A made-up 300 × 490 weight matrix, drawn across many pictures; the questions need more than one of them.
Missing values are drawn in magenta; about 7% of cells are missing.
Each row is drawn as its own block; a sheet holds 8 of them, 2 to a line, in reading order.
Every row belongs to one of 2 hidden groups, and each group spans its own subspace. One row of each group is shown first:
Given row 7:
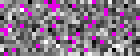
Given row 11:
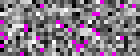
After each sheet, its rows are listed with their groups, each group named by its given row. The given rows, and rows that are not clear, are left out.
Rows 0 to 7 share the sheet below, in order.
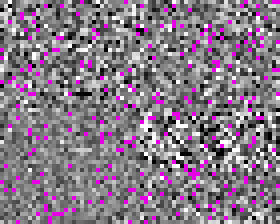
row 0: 11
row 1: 11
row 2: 11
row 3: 11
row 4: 11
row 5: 11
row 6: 7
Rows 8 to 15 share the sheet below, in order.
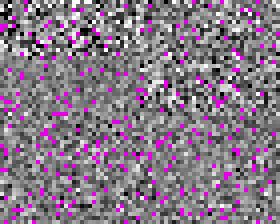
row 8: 11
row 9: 11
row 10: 7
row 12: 11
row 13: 7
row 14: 11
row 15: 11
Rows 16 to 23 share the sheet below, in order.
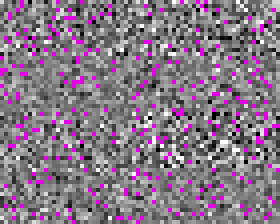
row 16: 7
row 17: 11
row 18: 11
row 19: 11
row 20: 7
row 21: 11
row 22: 11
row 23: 11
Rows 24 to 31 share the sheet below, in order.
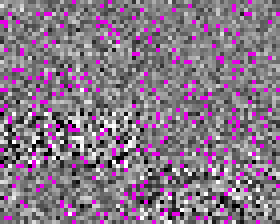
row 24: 7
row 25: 7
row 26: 7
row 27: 7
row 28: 7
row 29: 7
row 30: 11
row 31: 11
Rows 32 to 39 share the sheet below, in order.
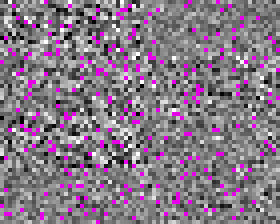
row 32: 11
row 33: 7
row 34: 7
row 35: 11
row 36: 7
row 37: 7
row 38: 11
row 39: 11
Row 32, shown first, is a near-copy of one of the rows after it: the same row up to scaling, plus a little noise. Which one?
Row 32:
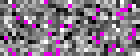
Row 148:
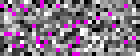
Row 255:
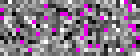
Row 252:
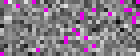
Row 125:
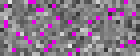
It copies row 255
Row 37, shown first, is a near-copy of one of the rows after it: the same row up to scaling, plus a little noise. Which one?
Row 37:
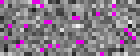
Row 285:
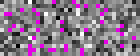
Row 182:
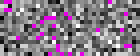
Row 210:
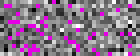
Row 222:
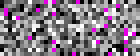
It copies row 210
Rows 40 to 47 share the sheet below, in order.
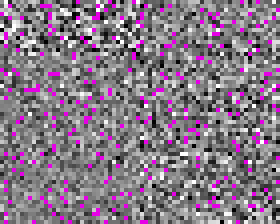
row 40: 11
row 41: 7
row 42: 11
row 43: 7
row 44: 7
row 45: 11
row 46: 7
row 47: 7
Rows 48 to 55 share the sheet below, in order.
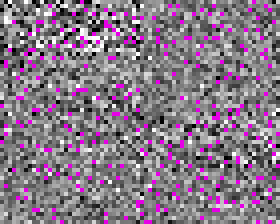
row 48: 11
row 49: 7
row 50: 7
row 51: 11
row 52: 11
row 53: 7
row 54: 11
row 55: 11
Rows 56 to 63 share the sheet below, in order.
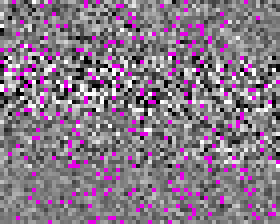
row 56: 11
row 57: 11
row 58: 11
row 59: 7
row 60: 11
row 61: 11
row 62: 11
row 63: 11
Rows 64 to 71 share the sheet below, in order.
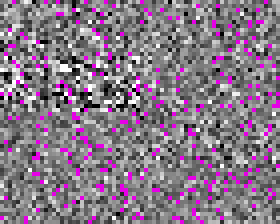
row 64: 11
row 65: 7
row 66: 11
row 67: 11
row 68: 11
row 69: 7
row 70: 7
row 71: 7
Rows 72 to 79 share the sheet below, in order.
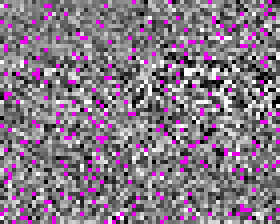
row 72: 7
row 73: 11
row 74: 7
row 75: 7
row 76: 7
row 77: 11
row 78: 7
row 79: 7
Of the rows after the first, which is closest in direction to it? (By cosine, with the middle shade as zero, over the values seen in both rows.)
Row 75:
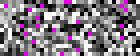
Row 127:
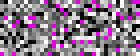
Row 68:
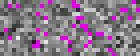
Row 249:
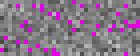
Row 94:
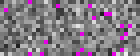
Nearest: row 249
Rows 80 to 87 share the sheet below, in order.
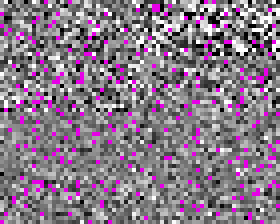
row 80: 11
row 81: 7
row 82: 7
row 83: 7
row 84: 11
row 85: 11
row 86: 7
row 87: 11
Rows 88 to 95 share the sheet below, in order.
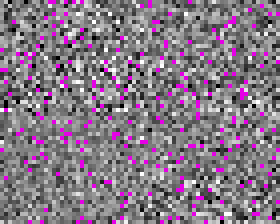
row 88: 11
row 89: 7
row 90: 7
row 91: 7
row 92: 11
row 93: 11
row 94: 7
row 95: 7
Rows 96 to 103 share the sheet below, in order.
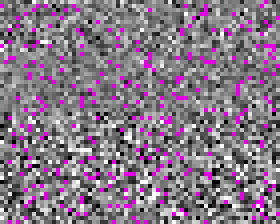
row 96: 11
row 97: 7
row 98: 11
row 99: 7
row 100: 11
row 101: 7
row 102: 11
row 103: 11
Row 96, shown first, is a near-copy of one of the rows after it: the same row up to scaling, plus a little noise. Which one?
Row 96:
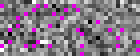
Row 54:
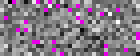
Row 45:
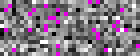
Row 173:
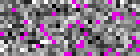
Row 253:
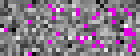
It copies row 173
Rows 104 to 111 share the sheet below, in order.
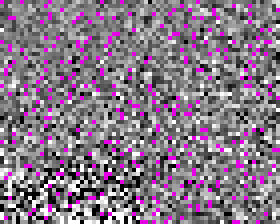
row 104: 11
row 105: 11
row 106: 11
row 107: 11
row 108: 7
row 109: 11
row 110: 7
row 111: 7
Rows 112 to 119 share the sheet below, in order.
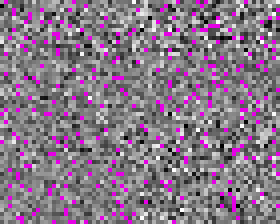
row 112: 7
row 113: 11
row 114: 11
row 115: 7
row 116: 11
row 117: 7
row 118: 7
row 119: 11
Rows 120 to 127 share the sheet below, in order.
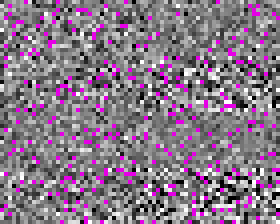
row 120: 7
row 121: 7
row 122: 11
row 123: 7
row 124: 11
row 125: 11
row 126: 7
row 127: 11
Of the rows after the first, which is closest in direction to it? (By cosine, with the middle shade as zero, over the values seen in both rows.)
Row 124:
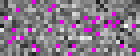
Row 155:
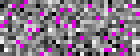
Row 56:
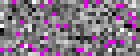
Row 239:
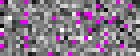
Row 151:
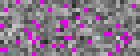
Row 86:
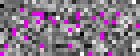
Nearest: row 239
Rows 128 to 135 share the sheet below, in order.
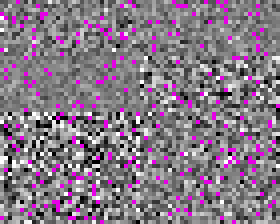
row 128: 7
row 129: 11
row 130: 11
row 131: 11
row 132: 11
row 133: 11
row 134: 11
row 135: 7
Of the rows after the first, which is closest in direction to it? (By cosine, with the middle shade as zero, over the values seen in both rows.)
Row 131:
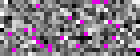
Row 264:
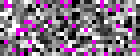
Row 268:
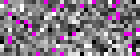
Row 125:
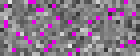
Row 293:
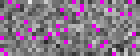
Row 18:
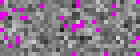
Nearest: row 18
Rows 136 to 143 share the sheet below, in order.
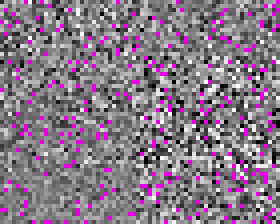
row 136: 7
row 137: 11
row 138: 7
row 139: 11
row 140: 11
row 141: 7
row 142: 11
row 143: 11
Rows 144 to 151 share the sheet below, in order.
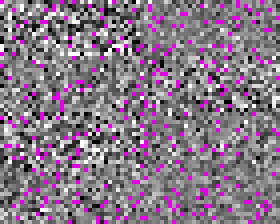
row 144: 7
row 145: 11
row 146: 7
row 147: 7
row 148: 11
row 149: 7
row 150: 11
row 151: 11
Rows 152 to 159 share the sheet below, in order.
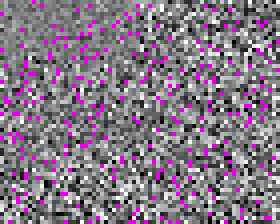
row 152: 11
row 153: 7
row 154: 7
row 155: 7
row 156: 7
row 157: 7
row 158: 7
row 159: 7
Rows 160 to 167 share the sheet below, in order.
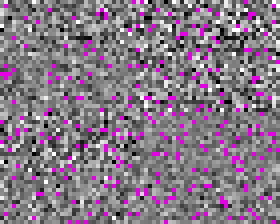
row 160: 11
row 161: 11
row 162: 11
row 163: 7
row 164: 7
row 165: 11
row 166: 7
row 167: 11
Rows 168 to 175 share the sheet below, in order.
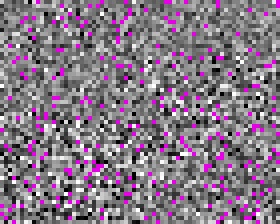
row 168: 7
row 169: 7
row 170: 7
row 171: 11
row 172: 7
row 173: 11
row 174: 11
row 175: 7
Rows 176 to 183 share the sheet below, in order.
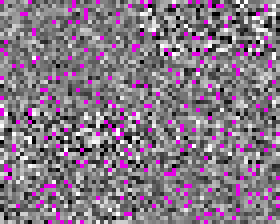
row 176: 11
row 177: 11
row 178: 11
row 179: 7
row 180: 11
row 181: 11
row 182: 7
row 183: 11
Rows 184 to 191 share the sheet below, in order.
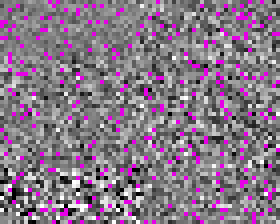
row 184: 7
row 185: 7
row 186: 11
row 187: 11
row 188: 7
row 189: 7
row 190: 11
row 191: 11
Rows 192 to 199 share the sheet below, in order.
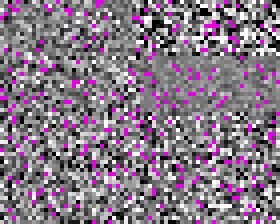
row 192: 11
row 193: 11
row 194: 7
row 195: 11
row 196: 7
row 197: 11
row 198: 7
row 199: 11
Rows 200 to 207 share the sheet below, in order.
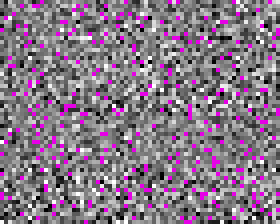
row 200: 11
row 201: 11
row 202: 7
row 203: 11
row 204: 11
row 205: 7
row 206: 7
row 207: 7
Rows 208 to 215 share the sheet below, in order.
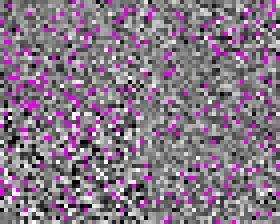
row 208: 11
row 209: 11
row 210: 7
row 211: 11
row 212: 11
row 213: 7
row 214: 11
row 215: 7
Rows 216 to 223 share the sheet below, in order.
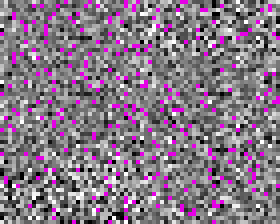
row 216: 11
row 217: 11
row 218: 11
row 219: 11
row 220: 7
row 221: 11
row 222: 7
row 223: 11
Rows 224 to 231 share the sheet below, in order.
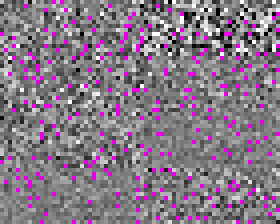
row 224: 7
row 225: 7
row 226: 11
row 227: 11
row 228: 7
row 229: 11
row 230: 11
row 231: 11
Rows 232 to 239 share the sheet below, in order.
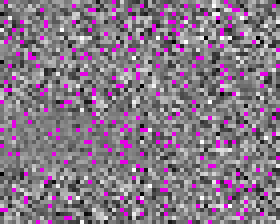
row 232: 11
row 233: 11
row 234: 7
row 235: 11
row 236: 11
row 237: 11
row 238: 7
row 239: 11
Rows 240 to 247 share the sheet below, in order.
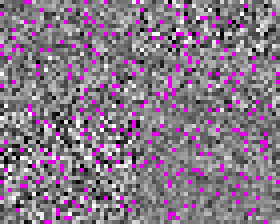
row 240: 7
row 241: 7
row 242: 7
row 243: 7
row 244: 7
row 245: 7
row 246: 11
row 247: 11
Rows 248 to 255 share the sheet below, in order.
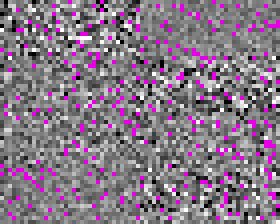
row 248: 11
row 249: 7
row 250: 11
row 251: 7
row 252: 11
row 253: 11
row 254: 11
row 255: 11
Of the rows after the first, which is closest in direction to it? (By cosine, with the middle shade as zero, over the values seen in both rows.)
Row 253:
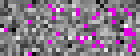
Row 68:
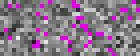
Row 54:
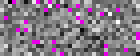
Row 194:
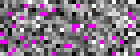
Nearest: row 68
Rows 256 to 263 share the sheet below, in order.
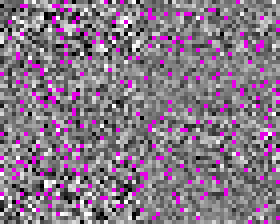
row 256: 7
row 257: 7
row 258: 7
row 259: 7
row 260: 7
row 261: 7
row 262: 7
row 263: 7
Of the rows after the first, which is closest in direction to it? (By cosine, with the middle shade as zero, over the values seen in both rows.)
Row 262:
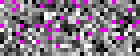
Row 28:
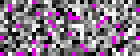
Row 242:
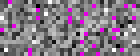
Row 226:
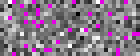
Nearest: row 242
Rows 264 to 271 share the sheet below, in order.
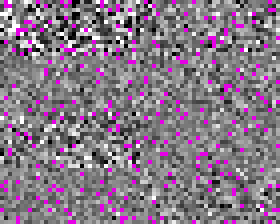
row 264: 11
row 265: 11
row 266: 7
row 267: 7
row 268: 7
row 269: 11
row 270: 7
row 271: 11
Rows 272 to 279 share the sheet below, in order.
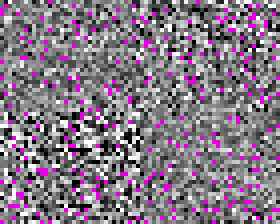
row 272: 11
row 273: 11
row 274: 7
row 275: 7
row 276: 11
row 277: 11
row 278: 11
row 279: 7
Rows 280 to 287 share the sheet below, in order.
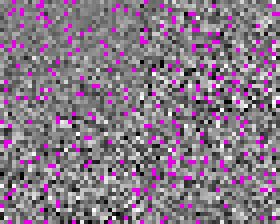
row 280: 7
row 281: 7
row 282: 11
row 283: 7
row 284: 11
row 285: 7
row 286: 7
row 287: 7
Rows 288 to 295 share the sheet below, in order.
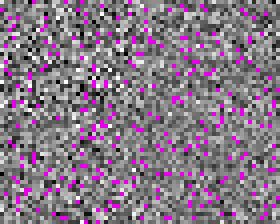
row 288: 7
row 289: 7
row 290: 11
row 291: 7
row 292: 11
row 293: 7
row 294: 7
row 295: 7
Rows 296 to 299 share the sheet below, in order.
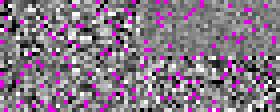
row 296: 11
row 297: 11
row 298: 11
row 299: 7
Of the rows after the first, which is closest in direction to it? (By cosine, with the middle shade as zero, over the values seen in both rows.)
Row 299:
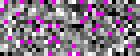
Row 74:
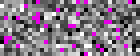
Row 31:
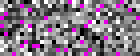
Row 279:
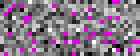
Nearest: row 74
